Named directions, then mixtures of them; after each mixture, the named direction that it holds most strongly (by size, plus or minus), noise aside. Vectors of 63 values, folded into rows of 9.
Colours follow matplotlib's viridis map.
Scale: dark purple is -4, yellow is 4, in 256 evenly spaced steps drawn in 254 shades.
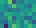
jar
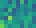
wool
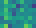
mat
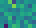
jar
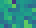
jar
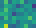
mat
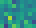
jar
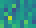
wool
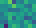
jar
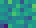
wool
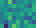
jar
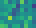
wool
